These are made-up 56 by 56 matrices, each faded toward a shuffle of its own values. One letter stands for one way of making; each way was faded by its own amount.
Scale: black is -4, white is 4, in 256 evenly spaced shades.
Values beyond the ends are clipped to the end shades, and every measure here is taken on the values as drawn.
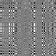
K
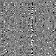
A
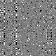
A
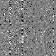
A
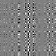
K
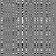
K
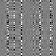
K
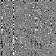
A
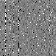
A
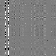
K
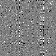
A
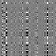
K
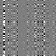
K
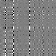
K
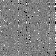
A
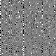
A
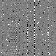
A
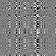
K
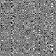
A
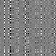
K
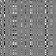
K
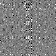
A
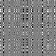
K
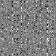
A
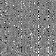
A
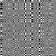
K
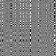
K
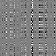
K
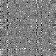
A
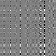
K
